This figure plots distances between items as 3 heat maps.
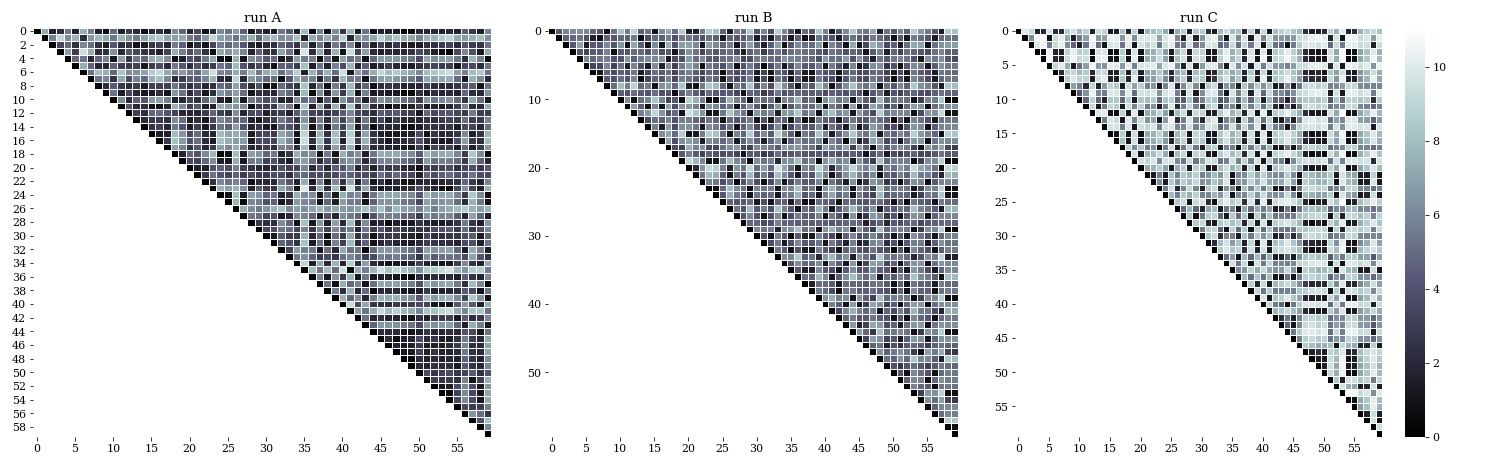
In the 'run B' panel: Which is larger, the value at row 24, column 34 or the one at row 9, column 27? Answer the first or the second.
the first
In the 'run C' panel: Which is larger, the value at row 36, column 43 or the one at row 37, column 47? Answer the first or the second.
the second
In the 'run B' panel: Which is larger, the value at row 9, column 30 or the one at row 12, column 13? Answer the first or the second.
the second
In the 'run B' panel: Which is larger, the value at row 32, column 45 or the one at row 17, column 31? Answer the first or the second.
the second
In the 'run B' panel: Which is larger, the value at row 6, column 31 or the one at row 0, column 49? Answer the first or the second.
the second
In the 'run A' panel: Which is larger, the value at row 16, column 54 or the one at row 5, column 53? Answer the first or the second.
the second
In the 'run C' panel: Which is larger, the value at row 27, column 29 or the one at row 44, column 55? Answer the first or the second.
the second
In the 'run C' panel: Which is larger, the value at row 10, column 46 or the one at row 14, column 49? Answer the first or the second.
the second
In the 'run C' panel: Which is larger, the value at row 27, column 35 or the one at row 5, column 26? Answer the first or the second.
the first
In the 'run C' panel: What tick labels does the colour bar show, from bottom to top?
0, 2, 4, 6, 8, 10
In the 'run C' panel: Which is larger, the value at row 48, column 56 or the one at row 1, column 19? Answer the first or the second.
the first
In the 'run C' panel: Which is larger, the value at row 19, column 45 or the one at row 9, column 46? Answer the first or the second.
the second
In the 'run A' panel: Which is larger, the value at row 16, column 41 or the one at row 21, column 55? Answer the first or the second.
the first
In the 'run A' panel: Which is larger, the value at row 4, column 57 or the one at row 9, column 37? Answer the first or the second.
the first
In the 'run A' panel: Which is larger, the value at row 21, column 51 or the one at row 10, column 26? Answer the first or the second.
the second
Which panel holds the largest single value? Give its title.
run C
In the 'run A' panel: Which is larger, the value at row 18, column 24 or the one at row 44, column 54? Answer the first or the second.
the second
